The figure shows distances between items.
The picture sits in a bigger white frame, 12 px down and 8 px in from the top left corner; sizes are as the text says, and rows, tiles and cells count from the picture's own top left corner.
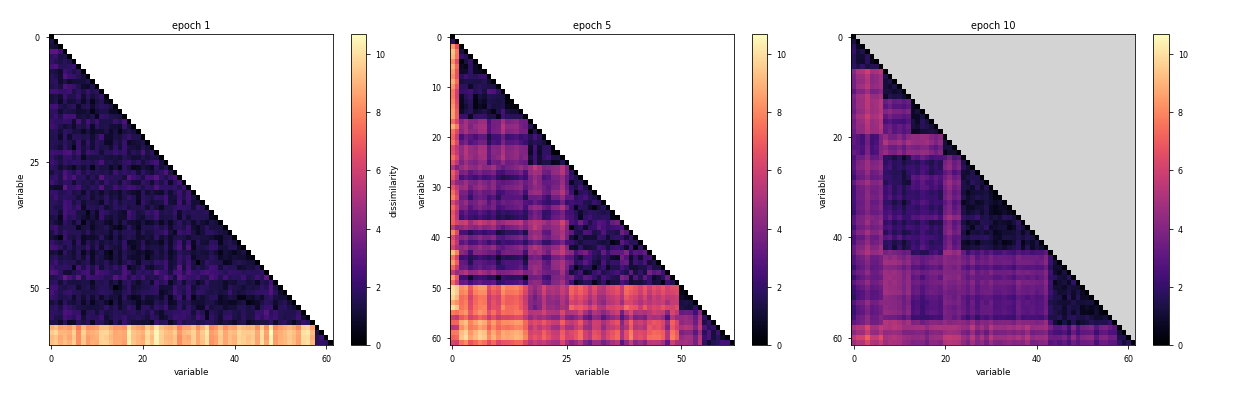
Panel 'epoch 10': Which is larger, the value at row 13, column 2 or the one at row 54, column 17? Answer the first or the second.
the first
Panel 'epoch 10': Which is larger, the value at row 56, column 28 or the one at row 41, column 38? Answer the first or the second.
the first
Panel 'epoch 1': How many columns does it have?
62
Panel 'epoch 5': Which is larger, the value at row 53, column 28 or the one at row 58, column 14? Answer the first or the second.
the second
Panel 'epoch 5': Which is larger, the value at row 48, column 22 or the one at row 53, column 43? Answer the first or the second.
the second
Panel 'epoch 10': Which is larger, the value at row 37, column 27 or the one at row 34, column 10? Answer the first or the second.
the second
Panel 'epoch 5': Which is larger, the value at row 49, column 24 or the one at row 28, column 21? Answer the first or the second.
the first
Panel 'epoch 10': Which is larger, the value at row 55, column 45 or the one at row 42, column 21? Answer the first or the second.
the second
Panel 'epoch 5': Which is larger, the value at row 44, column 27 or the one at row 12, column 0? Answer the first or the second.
the second
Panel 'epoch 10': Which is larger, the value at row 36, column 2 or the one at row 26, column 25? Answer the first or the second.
the first
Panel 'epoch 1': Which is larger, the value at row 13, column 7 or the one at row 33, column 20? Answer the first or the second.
the second
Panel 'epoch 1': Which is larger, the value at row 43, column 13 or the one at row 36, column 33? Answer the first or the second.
the second
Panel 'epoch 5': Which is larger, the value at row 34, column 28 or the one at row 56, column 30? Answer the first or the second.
the second
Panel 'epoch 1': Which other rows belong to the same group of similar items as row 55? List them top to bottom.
0, 1, 2, 3, 4, 5, 6, 7, 8, 9, 10, 11, 12, 13, 14, 15, 16, 17, 18, 19, 20, 21, 22, 23, 24, 25, 26, 27, 28, 29, 30, 31, 32, 33, 34, 35, 36, 37, 38, 39, 40, 41, 42, 43, 44, 45, 46, 47, 48, 49, 50, 51, 52, 53, 54, 56, 57
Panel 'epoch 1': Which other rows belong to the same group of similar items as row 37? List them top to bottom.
0, 1, 2, 3, 4, 5, 6, 7, 8, 9, 10, 11, 12, 13, 14, 15, 16, 17, 18, 19, 20, 21, 22, 23, 24, 25, 26, 27, 28, 29, 30, 31, 32, 33, 34, 35, 36, 38, 39, 40, 41, 42, 43, 44, 45, 46, 47, 48, 49, 50, 51, 52, 53, 54, 55, 56, 57
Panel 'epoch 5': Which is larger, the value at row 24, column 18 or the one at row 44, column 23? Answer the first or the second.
the second
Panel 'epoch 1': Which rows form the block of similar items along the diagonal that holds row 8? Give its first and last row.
0 to 57
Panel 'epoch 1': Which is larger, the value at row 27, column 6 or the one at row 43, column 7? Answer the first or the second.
the first
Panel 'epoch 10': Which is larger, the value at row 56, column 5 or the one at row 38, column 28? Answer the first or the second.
the first
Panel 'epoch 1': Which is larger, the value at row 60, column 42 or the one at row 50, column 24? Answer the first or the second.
the first
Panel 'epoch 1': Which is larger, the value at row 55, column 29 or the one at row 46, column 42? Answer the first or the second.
the first
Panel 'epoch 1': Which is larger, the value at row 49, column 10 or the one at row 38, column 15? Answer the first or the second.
the first
